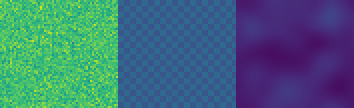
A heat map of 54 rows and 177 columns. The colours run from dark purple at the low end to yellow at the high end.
It is made of 1 by 3 panels. Panel 1,1: high, fine-grained. Panel 1,2: low, checkered, faint in contrast. Panel 1,3: very low, smooth, faint in contrast.
